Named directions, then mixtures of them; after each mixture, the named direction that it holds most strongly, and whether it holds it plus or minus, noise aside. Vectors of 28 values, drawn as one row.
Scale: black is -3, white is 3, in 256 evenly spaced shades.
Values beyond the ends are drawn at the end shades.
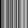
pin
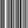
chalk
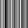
chalk, minus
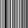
chalk, minus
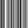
chalk, plus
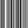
chalk, plus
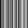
pin, plus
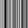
chalk, minus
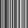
chalk, minus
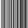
pin, minus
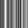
chalk, plus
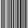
chalk, plus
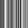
chalk, plus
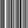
chalk, plus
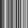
pin, plus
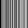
pin, plus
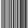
pin, minus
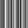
chalk, plus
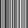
chalk, minus
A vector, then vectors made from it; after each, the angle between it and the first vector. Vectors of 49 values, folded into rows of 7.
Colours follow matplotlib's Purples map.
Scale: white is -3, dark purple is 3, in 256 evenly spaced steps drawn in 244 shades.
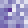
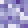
orthogonal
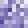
nearly parallel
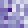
nearly parallel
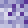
nearly opposite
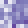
partly opposed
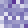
orthogonal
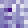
nearly parallel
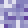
orthogonal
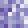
nearly parallel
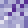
nearly opposite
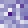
partly opposed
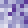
nearly opposite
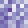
nearly parallel
